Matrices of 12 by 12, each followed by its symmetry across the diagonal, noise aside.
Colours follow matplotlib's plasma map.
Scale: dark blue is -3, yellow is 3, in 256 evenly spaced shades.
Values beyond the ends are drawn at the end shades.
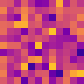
neither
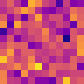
antisymmetric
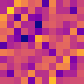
symmetric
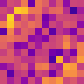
symmetric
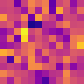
antisymmetric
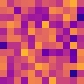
neither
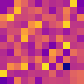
symmetric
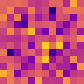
symmetric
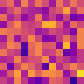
antisymmetric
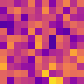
neither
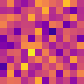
antisymmetric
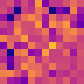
symmetric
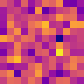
neither
